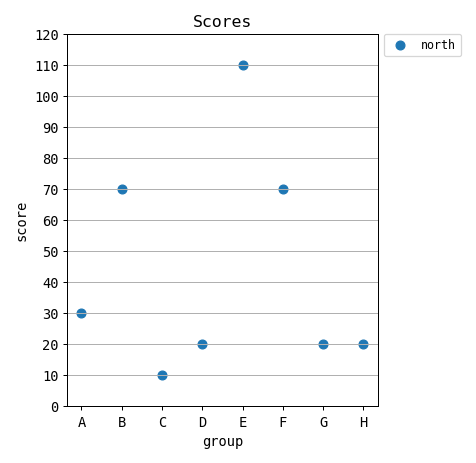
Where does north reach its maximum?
E
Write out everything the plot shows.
Title: Scores
x-axis: group, ticks A B C D E F G H
y-axis: score, ticks 0 10 20 30 40 50 60 70 80 90 100 110 120
Legend: north
Values:
north: 30 70 10 20 110 70 20 20
